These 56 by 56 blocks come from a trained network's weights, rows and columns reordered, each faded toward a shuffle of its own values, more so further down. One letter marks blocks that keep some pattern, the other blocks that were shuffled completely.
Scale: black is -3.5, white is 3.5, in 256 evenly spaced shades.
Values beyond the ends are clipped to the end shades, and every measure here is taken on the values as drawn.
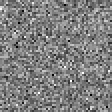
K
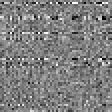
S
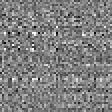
S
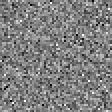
K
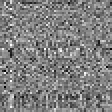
S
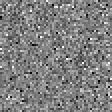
K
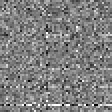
S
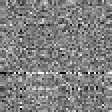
S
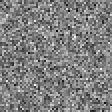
K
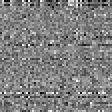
S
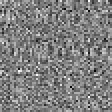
S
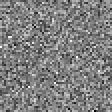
K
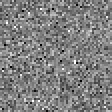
K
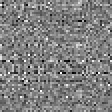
S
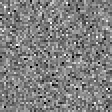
K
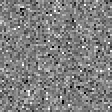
K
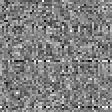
S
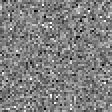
K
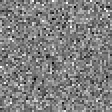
K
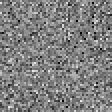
S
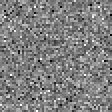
K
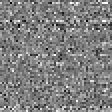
S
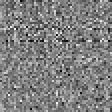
S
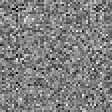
S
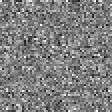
S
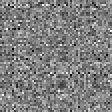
S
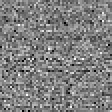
S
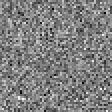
S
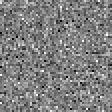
K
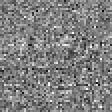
S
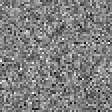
K
